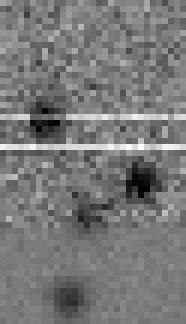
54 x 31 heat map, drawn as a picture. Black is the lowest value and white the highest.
The distribution is heavy-tailed on both sides. Rows 20 and 25 differ from the rows beside them. Neither half mirrors the other. On average the colour sits 50% of the way up the scale. There is no overall slope. A horizontal seam about 70% of the way down splits the table, and the bottom part is calmer. Four dips sink into the field.
